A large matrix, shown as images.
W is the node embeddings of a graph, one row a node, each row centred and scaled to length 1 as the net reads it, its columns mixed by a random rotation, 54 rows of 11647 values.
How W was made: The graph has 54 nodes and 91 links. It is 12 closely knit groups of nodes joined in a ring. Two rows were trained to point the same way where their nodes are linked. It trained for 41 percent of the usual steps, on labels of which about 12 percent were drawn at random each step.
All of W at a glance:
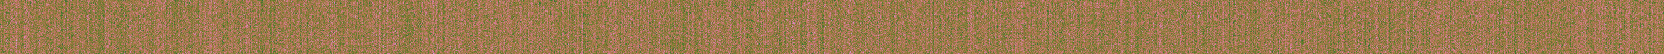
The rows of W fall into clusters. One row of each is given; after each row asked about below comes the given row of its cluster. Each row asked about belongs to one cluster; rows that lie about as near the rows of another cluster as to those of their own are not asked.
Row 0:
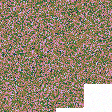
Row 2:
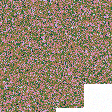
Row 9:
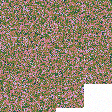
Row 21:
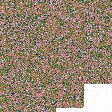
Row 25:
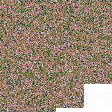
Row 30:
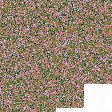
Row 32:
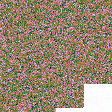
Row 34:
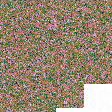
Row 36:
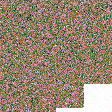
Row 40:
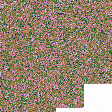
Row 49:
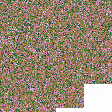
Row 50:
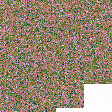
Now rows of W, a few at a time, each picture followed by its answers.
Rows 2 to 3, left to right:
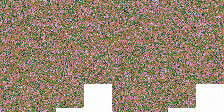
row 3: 2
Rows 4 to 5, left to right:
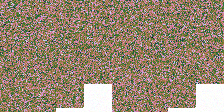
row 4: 21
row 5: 2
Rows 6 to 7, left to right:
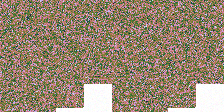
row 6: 36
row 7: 32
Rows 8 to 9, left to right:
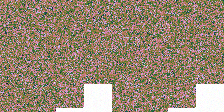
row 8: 25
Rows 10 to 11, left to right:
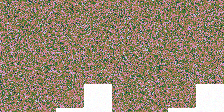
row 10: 49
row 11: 49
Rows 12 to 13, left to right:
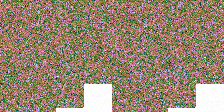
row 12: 32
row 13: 32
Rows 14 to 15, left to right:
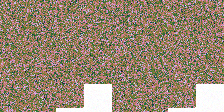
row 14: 34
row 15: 30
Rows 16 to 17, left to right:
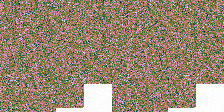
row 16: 30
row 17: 30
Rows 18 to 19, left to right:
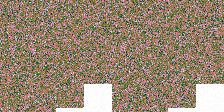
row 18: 49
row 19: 25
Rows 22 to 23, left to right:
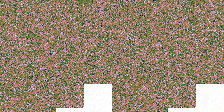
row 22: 50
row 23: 50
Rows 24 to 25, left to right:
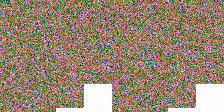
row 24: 34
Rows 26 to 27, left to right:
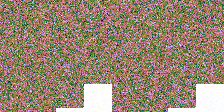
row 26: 50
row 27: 25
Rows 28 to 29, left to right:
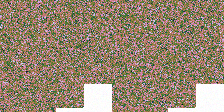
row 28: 0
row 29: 32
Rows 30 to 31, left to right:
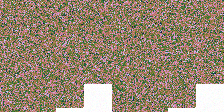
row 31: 40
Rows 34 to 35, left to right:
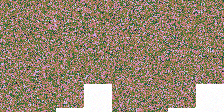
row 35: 21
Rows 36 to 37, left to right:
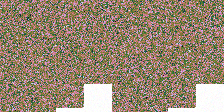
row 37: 25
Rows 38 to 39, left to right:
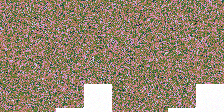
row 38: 32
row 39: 50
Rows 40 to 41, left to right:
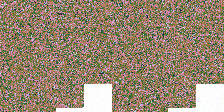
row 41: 34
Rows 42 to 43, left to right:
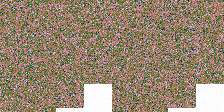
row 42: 50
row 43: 40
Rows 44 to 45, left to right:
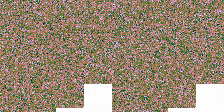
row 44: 40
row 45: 36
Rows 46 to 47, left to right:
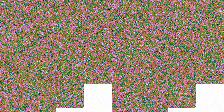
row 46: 9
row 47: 36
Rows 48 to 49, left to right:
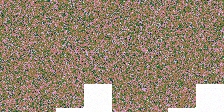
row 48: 30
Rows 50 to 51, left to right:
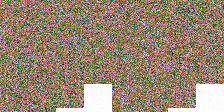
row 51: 0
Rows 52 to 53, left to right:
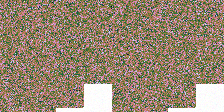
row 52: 0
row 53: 36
